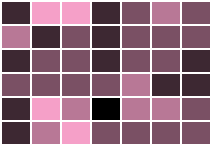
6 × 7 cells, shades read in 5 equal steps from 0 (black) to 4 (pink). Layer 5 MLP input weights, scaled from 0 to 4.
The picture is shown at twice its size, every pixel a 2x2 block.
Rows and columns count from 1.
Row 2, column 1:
3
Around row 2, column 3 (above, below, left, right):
4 2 1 1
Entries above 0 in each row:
7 7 7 7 6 7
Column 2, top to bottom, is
4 1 2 2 4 3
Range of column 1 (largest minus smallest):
2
